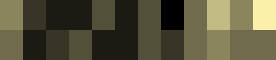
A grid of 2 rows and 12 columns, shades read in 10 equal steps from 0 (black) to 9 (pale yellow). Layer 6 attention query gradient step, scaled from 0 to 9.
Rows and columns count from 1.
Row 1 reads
5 2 1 1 3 1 3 0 4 7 5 9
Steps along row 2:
down up up down same up down up up down same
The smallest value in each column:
4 1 1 1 1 1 3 0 4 5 4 4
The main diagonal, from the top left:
5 1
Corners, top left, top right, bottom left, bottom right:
5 9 4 4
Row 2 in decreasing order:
5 4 4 4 4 3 3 2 2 1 1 1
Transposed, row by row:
5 4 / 2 1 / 1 2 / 1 3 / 3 1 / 1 1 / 3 3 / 0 2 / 4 4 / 7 5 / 5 4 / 9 4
